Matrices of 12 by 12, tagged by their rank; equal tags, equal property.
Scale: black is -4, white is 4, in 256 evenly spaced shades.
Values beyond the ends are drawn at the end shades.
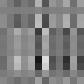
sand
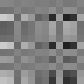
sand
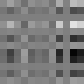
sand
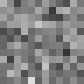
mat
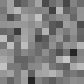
mat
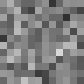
mat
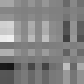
sand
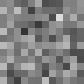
mat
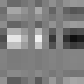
sand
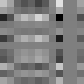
sand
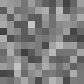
mat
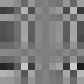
sand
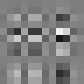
sand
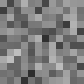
mat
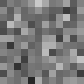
mat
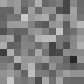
mat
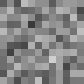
mat
